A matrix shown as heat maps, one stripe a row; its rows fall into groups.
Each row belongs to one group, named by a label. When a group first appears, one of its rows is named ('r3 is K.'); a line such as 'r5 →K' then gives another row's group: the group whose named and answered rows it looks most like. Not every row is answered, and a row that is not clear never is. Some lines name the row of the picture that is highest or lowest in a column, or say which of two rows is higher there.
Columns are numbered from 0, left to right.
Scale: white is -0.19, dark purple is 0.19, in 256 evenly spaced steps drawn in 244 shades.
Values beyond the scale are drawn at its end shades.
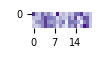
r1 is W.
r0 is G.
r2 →W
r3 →W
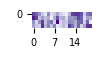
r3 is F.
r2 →G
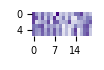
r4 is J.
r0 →G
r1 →F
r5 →J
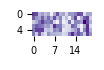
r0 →G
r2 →W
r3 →J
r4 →J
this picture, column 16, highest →0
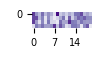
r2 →F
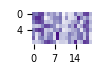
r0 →J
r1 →J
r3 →W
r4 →J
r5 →G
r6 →G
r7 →W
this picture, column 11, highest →1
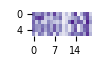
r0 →J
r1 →J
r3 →J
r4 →J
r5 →G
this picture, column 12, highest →2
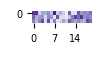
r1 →G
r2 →F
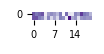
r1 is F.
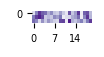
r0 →W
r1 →J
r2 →F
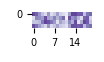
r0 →G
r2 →W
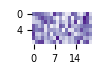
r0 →J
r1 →W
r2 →W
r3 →F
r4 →J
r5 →F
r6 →G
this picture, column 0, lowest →7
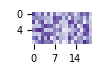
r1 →J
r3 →W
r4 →J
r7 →W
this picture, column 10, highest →0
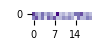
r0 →G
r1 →F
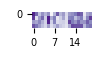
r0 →G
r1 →F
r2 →F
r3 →G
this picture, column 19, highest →1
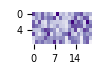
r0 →G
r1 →W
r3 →G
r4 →W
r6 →W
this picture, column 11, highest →5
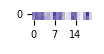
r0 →J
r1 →J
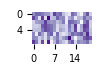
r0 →J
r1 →F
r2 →W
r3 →W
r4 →W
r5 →G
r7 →F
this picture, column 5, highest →1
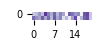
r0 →W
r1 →J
